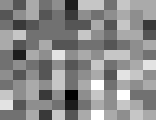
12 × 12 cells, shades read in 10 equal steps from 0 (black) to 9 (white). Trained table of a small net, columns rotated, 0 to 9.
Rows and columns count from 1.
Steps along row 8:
down up down up down up up down up down down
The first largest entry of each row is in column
7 3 10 2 1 5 12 10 8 10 1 8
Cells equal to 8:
4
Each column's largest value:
8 7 6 6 8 5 7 9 7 9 7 8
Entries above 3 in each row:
10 9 6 11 8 11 10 9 12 10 10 10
